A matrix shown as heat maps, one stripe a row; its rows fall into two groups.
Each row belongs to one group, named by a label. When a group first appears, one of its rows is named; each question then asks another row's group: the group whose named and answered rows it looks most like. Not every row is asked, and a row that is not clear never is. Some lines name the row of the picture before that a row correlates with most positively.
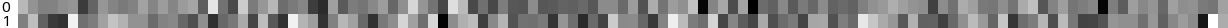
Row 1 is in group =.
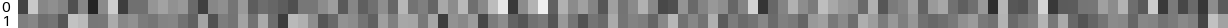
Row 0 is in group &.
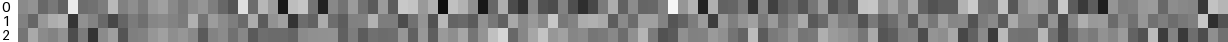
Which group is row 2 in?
&
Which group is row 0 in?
=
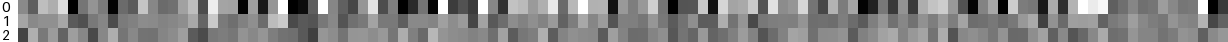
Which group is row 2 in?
&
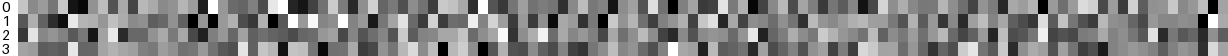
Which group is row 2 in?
&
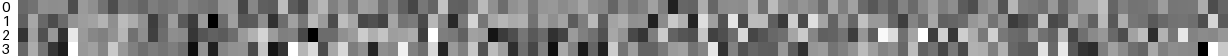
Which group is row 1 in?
=
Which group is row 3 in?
=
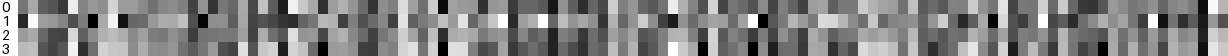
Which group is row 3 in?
=
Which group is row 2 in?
=
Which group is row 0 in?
=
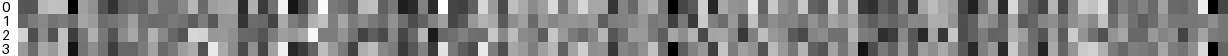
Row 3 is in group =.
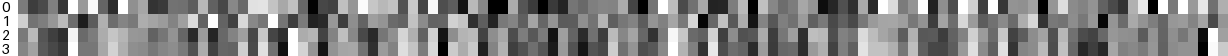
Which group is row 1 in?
=
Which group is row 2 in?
=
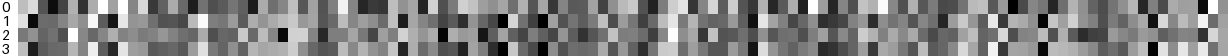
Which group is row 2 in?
=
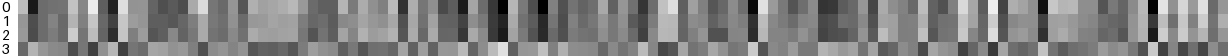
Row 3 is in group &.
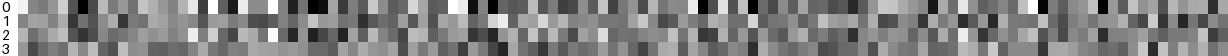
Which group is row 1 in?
&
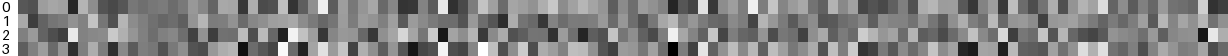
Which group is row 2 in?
=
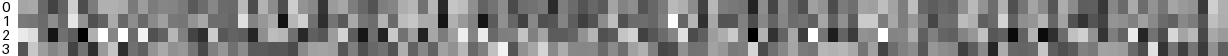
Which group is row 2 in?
=
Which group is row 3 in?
&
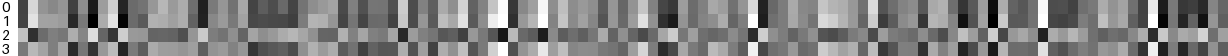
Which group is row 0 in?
&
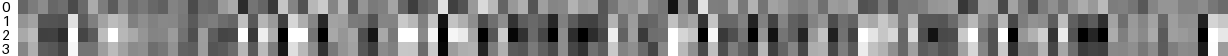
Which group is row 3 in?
=
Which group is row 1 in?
=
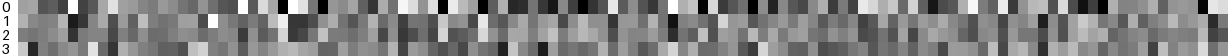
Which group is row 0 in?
=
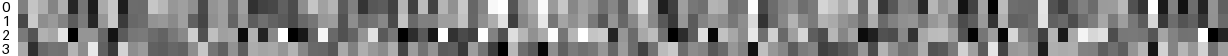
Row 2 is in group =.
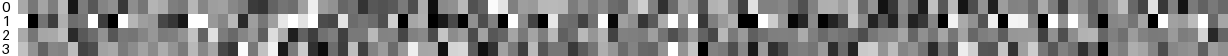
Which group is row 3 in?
=
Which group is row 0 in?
&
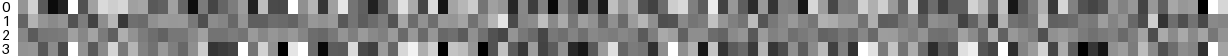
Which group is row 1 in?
&
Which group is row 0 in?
=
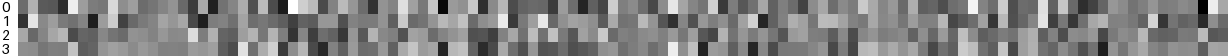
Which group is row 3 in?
=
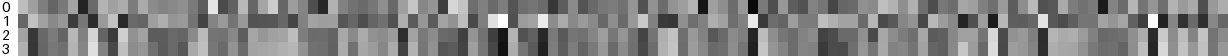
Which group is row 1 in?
&
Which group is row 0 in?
=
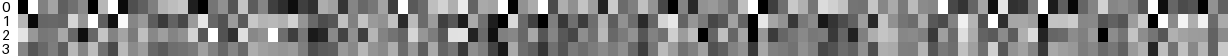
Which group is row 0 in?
&
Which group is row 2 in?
=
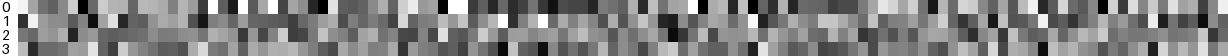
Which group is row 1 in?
&
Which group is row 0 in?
=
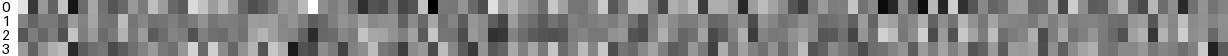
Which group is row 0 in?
&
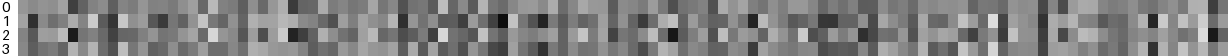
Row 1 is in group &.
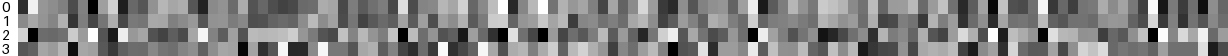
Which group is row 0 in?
&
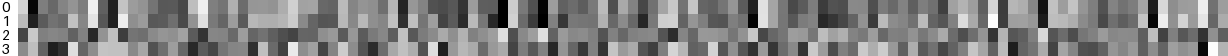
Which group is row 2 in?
&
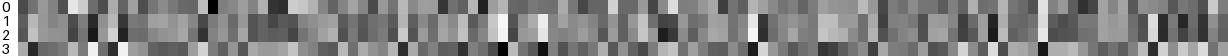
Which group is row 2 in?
&
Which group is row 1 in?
&
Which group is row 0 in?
=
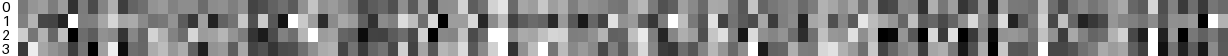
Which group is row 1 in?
=
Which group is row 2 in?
&
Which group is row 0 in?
&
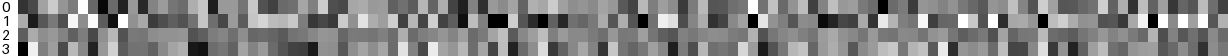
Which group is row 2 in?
&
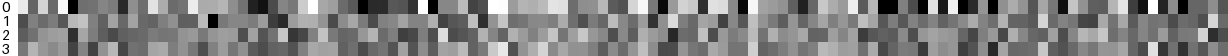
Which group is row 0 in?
&
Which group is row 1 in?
=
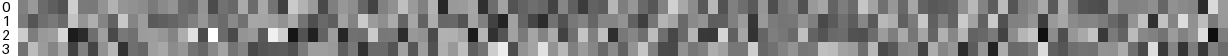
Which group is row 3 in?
&
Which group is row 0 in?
=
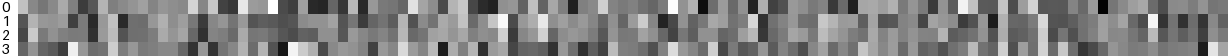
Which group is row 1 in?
&
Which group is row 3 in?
=
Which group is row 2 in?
&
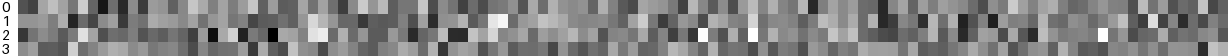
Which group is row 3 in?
=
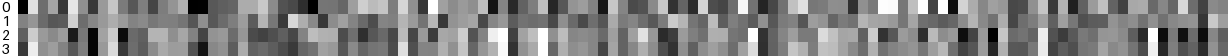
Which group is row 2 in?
&
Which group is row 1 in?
=
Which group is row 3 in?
&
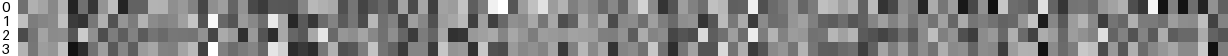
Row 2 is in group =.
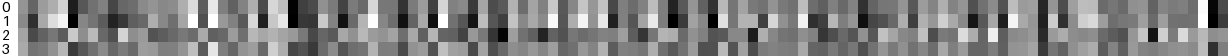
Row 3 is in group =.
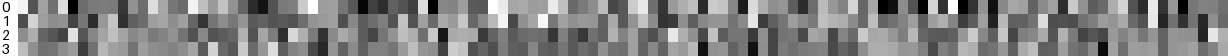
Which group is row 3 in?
=
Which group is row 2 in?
=
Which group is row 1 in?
&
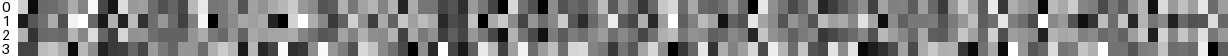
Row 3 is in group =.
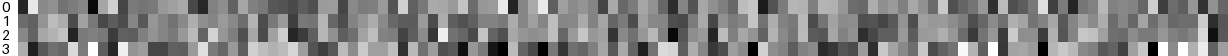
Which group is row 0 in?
&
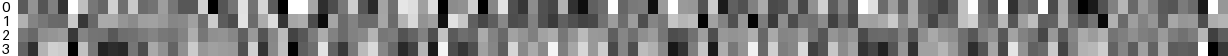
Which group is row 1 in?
=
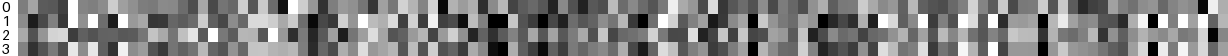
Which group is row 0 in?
=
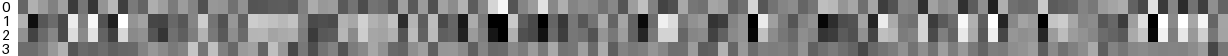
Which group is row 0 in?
&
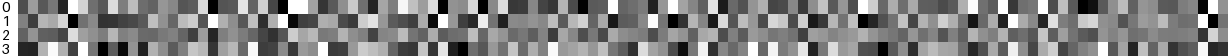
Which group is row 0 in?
=
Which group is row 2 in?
=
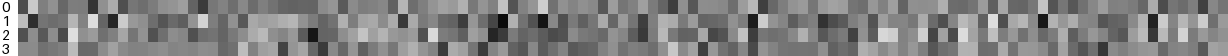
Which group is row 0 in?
&
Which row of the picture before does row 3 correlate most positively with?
0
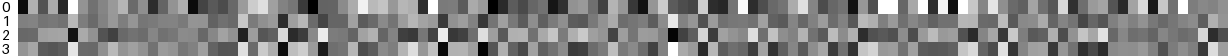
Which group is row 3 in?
=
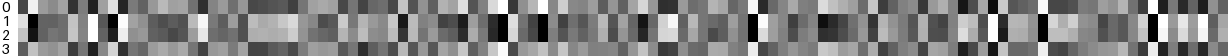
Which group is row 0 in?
&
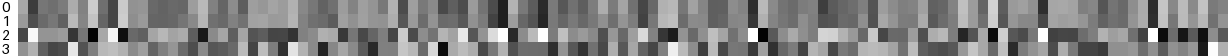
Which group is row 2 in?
&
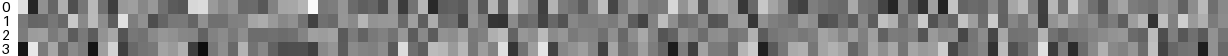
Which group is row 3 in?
&
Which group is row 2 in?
&
